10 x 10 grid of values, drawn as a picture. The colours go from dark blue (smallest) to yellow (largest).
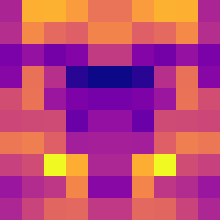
Odd rows or columns: none. Calmest part: centre. Average level on the scale: 50%. Ninth with the lowest average: centre. Mirror symmetry: left to right.
